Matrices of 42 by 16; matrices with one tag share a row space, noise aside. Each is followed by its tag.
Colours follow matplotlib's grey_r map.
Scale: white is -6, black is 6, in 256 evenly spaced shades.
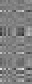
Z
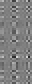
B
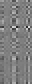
B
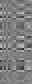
Z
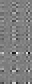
B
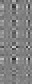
B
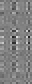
B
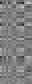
Z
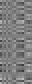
Z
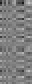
Z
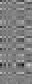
Z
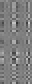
B
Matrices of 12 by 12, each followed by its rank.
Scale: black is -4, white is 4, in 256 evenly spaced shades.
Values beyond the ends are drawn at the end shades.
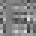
two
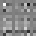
two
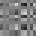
one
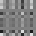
one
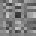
two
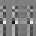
one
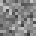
full rank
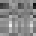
two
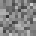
full rank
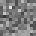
full rank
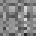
two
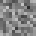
full rank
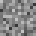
full rank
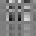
one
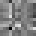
two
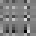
one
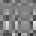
two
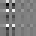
one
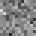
full rank
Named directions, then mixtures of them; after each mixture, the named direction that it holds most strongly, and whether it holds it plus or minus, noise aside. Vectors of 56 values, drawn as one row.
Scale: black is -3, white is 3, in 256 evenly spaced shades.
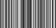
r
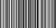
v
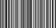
r, plus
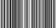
r, minus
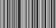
r, minus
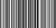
v, plus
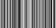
r, minus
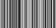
r, minus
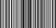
r, plus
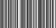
r, plus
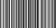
v, plus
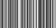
v, minus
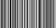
v, minus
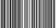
r, minus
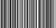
v, minus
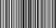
v, plus
